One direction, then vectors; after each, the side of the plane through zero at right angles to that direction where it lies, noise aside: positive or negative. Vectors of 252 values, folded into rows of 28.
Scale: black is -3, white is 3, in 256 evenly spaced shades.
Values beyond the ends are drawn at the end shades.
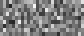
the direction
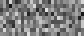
positive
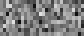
negative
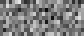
negative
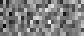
positive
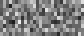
positive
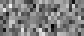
negative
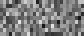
positive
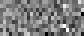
positive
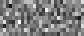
positive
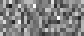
positive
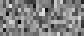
negative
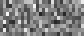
positive
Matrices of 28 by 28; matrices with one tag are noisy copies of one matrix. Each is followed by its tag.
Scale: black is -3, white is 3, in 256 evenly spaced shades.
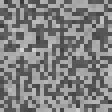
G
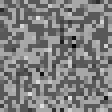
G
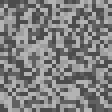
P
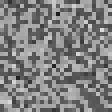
P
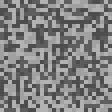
G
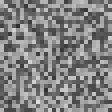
G
